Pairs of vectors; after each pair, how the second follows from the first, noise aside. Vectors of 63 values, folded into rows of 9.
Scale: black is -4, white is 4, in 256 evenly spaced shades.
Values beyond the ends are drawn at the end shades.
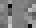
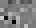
shuffled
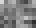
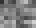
negated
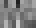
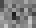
shuffled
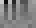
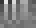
negated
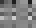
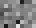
shuffled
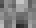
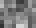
negated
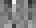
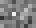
shuffled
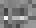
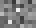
shuffled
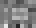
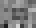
negated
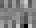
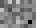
shuffled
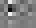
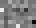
shuffled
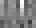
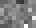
shuffled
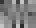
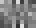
negated
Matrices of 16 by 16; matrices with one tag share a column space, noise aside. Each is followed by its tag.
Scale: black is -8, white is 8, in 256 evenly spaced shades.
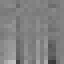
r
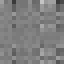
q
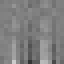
r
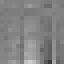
r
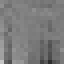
r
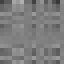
q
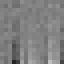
r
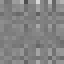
q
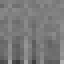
r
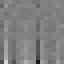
r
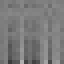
r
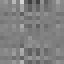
q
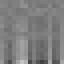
r
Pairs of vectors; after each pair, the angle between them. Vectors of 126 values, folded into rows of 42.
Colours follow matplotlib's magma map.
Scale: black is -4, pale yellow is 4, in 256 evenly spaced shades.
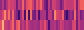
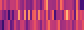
nearly opposite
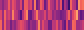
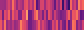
nearly parallel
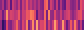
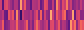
orthogonal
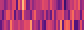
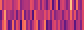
orthogonal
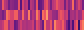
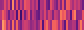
orthogonal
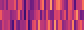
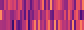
nearly parallel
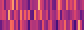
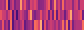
orthogonal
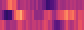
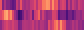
nearly opposite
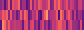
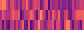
partly opposed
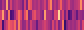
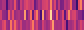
orthogonal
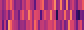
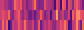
nearly opposite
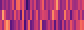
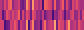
partly opposed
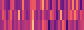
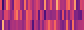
partly opposed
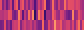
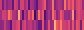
nearly parallel
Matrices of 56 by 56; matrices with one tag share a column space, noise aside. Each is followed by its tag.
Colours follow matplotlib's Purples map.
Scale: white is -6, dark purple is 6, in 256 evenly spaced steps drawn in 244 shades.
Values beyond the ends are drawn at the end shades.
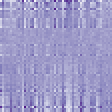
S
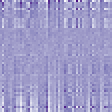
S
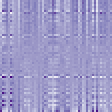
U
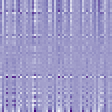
U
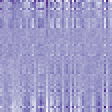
S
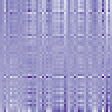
U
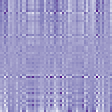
U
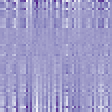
S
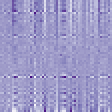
U
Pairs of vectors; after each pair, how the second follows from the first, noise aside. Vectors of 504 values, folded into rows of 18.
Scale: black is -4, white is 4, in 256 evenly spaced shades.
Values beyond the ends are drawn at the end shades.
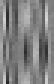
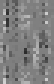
partly zeroed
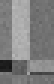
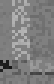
partly zeroed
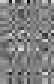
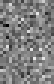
shuffled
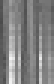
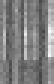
wrapped around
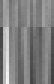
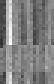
wrapped around
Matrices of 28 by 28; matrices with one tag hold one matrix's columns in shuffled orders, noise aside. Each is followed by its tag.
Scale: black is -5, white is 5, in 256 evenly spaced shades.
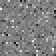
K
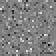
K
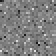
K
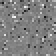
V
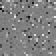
V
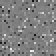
K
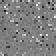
V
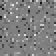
V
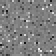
K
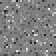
K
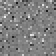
V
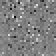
V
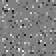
K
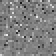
V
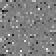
K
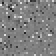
V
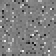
K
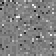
V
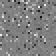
V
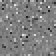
V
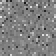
V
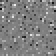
V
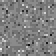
K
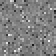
K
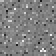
K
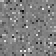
K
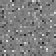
K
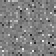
K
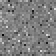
K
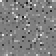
V
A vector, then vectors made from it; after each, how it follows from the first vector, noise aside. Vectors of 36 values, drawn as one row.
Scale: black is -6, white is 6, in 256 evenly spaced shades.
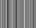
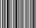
scaled up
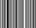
scaled up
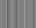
shrunk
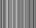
sign-scrambled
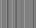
shrunk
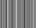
negated
